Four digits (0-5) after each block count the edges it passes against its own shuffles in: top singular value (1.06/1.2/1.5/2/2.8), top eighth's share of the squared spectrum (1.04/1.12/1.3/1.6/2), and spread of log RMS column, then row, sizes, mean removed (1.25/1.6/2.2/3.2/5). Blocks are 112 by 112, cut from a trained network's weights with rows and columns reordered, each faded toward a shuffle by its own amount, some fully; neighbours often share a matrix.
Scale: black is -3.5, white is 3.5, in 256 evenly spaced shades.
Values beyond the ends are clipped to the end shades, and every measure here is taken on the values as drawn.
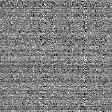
4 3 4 1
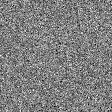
0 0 0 0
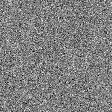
2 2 0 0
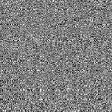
4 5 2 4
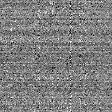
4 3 3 1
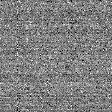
3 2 2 0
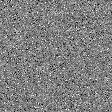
0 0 0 0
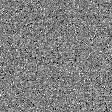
0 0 0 0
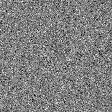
0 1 0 0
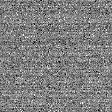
3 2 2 0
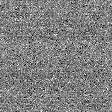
2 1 1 0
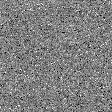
0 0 0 0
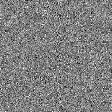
2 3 1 2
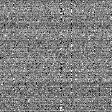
4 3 3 1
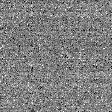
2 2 2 0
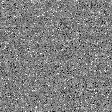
1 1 0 0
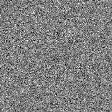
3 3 1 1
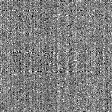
4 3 0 3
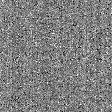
2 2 0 1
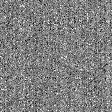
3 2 0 2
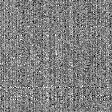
4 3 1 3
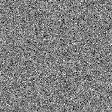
2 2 1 1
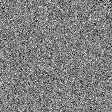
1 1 0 0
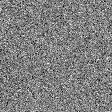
1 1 0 0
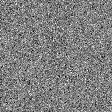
1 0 0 0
